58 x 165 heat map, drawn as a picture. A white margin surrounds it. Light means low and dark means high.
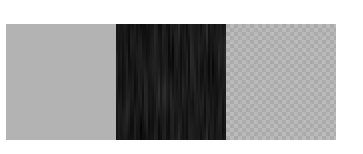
The table splits into one row of 3 panels. Panel 1,1: low, flat. Panel 1,2: very high, streaked downward, faint in contrast. Panel 1,3: low, checkered, faint in contrast.
